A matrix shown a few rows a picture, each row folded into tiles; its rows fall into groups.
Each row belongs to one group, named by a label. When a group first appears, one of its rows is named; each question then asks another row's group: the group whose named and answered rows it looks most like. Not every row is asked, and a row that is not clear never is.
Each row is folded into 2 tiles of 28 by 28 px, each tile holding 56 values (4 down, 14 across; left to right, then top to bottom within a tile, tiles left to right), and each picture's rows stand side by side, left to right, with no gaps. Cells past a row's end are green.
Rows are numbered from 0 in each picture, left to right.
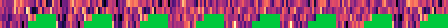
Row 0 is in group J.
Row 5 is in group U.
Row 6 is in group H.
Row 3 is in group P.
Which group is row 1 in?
J
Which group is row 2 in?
J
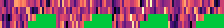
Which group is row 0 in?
J
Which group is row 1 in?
H
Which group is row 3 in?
J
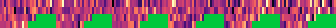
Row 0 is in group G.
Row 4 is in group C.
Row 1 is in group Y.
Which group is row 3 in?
Y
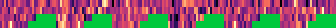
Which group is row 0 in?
U
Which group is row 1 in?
G
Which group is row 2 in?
P
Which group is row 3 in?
J
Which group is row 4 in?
U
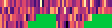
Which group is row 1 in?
H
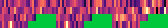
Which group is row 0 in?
U
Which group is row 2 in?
G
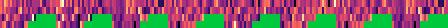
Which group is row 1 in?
Y
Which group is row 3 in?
H
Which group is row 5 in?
C
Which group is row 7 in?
J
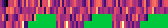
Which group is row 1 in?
U
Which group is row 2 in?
U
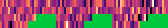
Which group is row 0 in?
H
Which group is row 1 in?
U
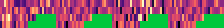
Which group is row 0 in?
G
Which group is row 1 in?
H
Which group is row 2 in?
C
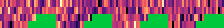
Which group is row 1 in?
Y
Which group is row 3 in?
C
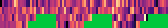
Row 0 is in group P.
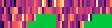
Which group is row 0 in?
C
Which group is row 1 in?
Y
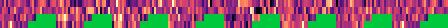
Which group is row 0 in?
U
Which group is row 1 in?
G
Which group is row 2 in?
G
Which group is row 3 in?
Y
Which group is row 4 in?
J
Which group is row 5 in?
G
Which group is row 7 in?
U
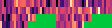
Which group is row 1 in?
P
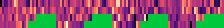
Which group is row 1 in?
U
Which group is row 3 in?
J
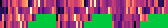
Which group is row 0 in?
P
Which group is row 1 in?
P
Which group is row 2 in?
J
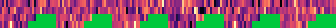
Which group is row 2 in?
G
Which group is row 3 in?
J
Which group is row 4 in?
U
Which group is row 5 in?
P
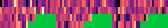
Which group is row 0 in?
P
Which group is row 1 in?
H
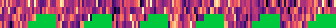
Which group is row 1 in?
Y
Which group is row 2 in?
P
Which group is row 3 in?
G
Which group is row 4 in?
Y
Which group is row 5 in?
C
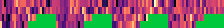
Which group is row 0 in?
J
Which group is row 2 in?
C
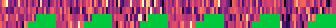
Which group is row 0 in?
Y
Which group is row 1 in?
G
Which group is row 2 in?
C
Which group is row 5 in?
J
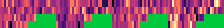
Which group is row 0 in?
H
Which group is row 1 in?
J
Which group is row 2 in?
P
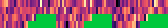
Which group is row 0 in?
Y
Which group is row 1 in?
H
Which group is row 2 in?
C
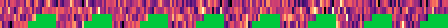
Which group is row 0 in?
H
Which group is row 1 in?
P
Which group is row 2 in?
H
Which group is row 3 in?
G
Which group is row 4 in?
C
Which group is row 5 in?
G
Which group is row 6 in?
Y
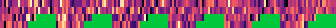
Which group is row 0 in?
C
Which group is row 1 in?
G
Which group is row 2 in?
Y
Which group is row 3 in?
U
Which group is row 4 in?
Y
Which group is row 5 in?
C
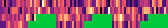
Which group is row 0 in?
C
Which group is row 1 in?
G
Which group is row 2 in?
G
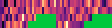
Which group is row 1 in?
U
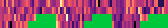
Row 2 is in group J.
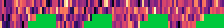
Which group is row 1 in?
Y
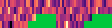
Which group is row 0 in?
H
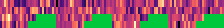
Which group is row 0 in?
G
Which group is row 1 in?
P
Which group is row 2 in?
G
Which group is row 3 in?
H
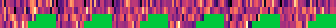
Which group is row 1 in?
P
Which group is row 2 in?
P
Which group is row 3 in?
U
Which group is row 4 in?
C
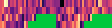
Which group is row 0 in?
Y
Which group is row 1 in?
C
